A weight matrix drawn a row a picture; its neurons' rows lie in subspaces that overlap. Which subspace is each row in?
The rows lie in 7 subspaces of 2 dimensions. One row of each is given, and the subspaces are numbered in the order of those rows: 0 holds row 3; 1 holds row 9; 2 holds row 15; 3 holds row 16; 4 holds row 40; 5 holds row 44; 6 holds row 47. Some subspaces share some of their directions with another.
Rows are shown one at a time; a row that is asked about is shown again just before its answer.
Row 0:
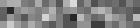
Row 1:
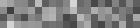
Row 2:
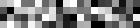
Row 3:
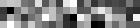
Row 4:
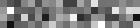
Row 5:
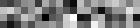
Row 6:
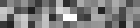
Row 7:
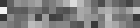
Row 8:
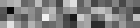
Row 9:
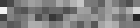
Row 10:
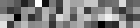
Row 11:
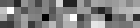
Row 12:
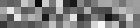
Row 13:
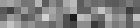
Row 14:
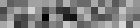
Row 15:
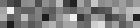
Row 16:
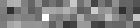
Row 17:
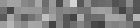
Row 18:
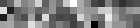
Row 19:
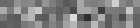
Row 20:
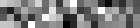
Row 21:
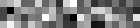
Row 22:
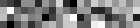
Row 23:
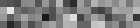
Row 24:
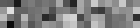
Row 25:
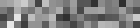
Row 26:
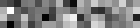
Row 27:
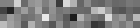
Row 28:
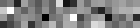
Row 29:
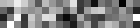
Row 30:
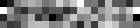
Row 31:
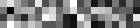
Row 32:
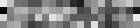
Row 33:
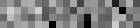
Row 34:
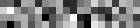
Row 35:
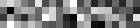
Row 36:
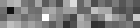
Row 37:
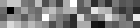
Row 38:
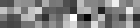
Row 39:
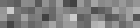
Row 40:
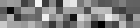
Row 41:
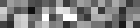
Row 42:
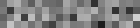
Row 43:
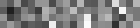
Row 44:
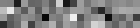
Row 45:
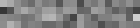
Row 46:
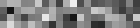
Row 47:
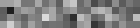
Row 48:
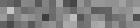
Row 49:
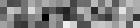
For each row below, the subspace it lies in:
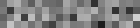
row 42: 2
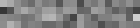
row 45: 1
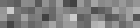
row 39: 2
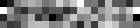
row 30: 1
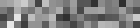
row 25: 4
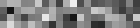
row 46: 6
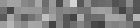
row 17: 6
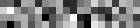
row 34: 6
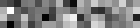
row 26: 4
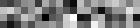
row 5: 0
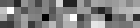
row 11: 5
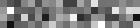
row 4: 2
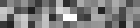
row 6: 3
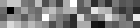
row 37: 3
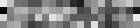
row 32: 1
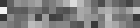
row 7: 1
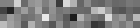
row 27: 5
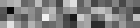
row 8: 6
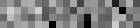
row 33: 6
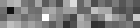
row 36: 3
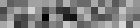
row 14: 3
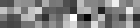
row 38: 0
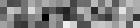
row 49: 3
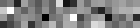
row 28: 5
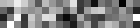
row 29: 4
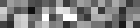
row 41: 3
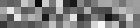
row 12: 4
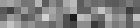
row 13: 0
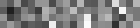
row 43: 6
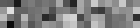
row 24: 4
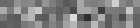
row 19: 0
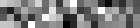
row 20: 2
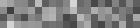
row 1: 5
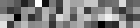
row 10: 4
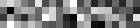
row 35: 5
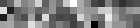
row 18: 1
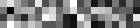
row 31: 5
